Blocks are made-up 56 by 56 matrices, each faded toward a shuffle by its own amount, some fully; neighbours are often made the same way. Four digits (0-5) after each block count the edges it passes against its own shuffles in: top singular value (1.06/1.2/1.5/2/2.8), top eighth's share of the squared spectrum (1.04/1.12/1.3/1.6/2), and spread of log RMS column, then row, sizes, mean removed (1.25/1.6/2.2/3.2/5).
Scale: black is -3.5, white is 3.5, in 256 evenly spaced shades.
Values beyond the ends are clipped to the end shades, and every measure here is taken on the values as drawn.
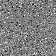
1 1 0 0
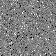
0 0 0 0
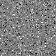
1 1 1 1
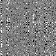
2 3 3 2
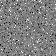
0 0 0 0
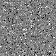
0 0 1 0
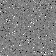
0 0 0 0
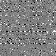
3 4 0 2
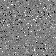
2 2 0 1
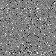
2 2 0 1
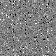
2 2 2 0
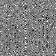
3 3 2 1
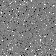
0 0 0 0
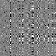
4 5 3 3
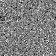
2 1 0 0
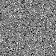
0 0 0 0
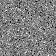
1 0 0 0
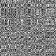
4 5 3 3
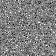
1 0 0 0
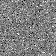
0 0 0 0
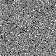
0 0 0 0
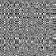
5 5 3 3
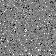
1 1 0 0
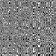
4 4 3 2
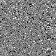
3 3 1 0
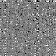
4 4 2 2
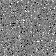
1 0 0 0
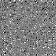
3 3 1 1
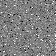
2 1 0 0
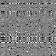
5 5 2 3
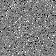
2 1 0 0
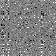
3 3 2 1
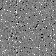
2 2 0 0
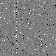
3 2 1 0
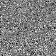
0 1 0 2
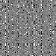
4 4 3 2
